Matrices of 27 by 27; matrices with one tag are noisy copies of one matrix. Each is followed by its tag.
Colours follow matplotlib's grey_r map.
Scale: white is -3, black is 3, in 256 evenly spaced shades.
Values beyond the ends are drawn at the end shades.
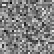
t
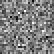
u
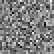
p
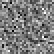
t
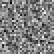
t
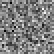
t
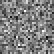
u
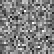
u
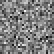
u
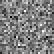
u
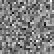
p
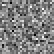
t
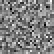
p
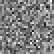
p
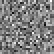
p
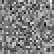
p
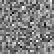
p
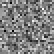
t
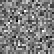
u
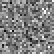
t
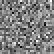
p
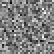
t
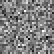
u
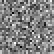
p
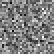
t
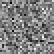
t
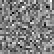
p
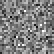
u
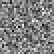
t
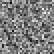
t
